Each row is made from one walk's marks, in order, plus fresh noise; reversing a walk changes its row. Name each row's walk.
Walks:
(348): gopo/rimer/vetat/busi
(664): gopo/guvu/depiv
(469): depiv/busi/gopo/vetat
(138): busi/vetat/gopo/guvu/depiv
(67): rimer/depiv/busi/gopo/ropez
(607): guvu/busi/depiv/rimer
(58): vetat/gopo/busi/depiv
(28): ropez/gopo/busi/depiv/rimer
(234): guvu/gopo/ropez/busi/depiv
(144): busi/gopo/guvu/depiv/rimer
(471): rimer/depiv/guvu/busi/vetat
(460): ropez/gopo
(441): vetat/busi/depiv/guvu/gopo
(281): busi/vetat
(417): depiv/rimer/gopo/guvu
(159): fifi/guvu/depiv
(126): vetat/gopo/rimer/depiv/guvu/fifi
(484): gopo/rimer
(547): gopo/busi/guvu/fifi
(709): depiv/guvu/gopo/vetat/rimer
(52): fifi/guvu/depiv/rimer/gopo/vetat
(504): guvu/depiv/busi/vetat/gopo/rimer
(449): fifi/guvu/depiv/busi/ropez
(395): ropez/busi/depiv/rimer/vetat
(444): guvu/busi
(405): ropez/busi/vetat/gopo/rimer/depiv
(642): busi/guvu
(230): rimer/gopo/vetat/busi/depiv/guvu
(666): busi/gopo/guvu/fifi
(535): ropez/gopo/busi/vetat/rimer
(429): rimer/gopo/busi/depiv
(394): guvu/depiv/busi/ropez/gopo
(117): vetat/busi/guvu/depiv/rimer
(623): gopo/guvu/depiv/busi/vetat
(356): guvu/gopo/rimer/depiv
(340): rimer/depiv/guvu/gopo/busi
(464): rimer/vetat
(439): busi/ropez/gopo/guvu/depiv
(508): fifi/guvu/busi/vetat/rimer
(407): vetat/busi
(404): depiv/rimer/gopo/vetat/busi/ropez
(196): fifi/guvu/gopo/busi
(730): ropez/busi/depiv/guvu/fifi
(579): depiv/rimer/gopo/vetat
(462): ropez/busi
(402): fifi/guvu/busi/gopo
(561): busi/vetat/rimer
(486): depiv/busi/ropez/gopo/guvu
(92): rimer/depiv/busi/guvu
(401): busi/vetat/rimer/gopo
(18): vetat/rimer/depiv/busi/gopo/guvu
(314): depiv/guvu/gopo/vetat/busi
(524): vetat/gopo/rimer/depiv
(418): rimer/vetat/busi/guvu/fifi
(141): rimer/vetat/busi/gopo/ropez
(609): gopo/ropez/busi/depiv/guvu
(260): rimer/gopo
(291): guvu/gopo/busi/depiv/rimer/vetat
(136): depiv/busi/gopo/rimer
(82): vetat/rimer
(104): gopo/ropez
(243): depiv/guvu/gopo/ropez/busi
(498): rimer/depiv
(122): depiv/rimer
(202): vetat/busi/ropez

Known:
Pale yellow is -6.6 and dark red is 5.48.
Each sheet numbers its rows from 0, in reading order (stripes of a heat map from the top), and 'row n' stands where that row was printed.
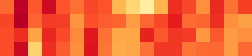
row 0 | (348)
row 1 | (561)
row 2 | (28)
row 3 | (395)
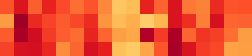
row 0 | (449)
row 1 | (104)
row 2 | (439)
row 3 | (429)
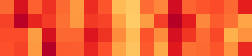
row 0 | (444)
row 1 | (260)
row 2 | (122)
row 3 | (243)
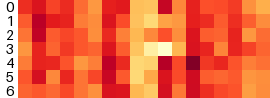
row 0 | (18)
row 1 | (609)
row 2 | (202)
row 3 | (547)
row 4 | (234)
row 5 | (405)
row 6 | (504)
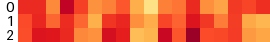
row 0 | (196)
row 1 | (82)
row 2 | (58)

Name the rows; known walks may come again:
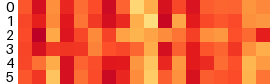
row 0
(405)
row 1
(417)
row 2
(462)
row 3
(144)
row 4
(709)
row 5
(579)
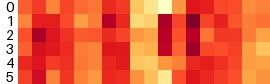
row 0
(418)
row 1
(234)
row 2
(138)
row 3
(524)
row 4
(230)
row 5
(464)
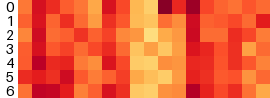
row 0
(394)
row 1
(444)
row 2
(666)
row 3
(141)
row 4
(609)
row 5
(340)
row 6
(664)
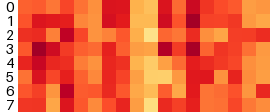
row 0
(504)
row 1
(58)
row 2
(196)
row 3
(439)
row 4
(92)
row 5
(484)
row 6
(243)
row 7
(52)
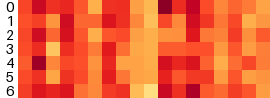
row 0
(441)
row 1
(122)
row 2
(407)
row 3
(535)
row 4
(460)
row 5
(28)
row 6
(159)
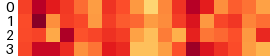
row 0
(260)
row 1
(281)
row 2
(314)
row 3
(498)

